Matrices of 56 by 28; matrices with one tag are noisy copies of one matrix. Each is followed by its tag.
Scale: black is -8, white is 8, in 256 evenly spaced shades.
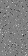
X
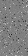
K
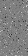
K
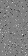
X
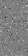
K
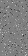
X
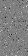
K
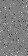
K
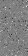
K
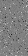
K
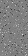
X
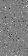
K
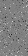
K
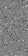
K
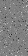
K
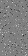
X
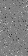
K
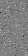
X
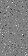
X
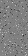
X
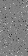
K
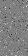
K
